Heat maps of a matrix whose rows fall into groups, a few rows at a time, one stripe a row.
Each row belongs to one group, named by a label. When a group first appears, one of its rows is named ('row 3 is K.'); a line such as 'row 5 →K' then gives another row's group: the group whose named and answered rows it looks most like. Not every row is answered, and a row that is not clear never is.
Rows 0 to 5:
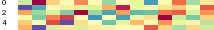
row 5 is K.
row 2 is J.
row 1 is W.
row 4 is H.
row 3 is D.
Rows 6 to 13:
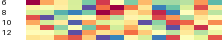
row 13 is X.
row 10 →J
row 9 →K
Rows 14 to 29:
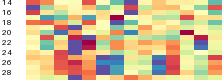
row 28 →X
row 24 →H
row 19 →H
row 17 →W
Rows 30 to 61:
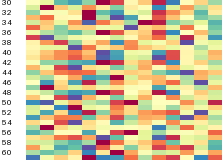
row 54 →H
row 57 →X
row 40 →X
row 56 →W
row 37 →K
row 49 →H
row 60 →W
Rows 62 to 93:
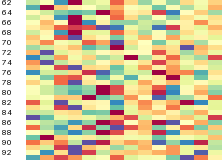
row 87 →J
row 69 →H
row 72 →K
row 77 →D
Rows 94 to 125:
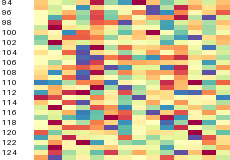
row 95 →J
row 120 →K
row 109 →H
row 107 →X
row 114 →H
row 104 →H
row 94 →J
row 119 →X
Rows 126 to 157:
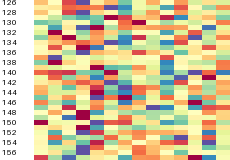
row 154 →D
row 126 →H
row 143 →J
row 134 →X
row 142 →X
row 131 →D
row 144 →J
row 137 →K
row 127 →X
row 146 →J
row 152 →D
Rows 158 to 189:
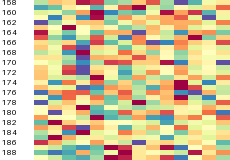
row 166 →J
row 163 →H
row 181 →J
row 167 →H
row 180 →K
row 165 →J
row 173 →J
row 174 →D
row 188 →W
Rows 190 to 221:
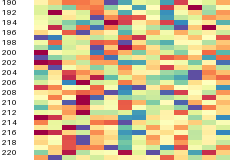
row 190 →X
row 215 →H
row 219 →X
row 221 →K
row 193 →W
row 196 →H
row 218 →H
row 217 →H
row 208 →X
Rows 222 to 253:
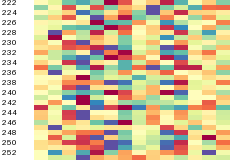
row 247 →K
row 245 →H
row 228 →D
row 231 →X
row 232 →W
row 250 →X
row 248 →X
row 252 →D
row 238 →X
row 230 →H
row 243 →W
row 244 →H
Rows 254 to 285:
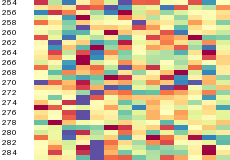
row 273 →D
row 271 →X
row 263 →D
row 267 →J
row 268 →D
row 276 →H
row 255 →X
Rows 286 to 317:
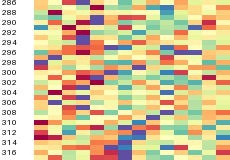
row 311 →J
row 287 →J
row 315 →X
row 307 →H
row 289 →W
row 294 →D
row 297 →K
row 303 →H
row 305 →H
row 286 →H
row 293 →H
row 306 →K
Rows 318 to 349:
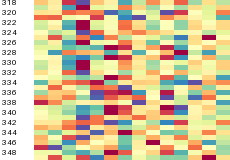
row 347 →K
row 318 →H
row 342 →X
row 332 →H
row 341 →D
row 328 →D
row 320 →X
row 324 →D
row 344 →W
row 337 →W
